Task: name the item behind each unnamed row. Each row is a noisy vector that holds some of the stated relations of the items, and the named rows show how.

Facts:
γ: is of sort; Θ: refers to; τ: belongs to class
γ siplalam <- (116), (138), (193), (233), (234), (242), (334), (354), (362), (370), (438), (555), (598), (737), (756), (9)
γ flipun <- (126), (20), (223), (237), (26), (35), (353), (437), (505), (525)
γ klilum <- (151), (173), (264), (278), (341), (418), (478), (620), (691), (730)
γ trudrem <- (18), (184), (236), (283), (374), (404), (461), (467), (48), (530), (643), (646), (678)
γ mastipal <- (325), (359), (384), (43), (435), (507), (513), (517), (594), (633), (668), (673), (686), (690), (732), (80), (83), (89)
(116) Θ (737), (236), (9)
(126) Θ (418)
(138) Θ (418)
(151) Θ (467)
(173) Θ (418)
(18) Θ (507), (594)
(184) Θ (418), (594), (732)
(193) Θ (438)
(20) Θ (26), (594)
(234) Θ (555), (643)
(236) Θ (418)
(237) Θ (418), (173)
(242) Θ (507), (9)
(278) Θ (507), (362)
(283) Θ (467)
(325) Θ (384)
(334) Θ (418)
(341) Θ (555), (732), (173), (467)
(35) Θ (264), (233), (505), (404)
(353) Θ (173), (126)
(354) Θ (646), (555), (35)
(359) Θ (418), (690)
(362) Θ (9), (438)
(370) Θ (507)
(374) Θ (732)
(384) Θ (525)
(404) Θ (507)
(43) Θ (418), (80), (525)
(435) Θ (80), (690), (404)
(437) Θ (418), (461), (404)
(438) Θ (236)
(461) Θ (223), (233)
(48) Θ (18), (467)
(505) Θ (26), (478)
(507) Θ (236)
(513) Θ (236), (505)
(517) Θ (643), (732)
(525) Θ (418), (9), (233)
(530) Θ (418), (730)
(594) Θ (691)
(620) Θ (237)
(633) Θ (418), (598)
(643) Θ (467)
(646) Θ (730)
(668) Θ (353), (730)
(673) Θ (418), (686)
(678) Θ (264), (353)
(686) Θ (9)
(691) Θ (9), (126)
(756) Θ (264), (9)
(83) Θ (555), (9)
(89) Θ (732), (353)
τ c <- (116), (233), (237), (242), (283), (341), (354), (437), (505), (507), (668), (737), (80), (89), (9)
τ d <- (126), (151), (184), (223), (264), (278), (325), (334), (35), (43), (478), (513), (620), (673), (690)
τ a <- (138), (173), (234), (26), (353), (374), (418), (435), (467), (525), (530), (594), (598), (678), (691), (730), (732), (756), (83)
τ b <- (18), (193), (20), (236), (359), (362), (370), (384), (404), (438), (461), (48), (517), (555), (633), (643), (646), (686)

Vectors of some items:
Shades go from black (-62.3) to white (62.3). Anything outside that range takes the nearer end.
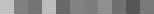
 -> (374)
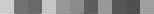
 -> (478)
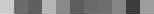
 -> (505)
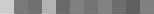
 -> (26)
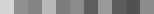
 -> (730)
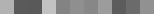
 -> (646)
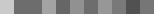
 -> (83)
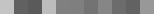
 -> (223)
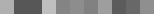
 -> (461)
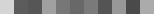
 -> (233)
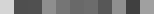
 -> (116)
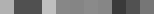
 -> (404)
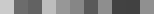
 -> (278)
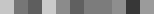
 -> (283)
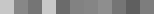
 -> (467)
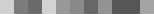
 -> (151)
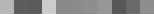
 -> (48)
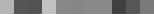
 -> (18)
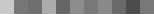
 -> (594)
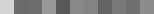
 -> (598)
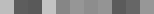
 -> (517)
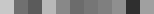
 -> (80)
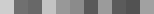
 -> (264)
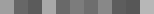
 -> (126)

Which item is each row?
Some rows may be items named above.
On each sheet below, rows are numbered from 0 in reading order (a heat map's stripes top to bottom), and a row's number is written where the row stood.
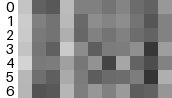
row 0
(223)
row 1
(732)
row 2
(26)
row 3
(283)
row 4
(691)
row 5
(437)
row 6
(384)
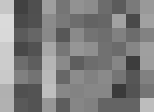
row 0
(193)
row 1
(9)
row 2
(756)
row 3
(555)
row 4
(505)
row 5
(732)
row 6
(404)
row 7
(334)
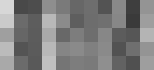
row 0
(242)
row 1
(505)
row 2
(126)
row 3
(20)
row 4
(184)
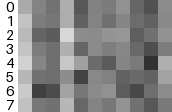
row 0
(530)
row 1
(353)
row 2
(643)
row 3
(435)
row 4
(341)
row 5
(138)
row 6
(370)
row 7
(678)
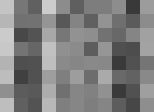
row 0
(283)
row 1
(525)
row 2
(555)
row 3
(620)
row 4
(404)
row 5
(686)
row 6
(236)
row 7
(513)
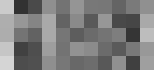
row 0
(362)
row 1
(173)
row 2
(237)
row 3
(193)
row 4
(116)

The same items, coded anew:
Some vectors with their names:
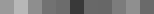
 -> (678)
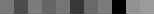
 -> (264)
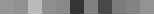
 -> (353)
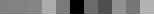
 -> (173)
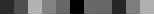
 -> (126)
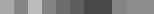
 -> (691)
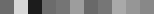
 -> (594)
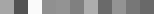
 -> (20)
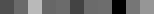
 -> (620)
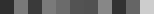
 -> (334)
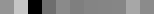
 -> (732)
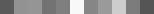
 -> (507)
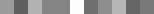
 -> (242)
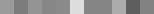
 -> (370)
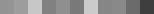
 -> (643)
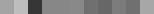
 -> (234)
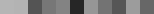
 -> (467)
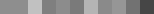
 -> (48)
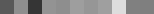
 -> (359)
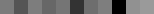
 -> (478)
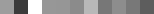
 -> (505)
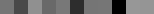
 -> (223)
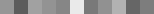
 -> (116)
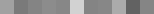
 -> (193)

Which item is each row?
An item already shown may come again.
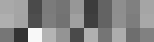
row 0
(756)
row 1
(756)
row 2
(237)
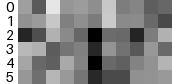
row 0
(341)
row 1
(643)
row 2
(126)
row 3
(467)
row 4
(418)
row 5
(525)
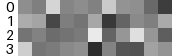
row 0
(283)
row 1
(756)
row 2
(686)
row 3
(26)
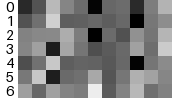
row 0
(126)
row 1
(278)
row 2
(173)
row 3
(138)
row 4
(278)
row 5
(83)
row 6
(362)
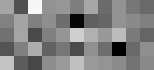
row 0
(20)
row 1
(530)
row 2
(517)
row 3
(151)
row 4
(555)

